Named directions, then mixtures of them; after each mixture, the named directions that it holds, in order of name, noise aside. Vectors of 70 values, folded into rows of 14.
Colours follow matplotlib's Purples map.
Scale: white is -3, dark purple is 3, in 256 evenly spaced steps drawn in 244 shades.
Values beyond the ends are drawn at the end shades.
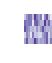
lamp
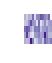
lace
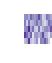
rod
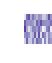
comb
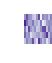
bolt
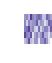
rod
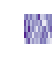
bolt, rod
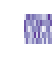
comb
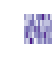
lace, lamp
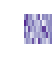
bolt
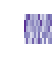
bolt, comb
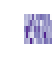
lace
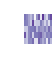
bolt, lamp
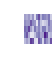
bolt, lace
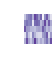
lamp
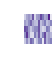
comb, lace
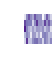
comb, lamp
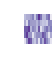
lace, rod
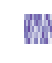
lamp, rod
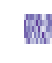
comb, rod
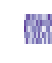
comb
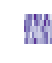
lamp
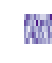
comb, lace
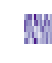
lace, lamp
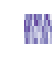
lamp, rod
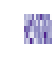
lace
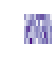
comb, lace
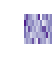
bolt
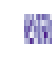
bolt, lace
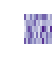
comb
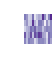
lamp
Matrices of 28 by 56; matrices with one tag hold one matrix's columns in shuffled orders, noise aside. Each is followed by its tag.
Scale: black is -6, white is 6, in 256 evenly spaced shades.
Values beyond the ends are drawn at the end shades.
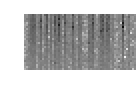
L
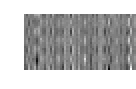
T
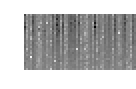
L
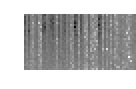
L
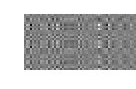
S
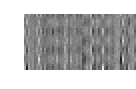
T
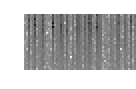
L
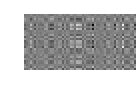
S
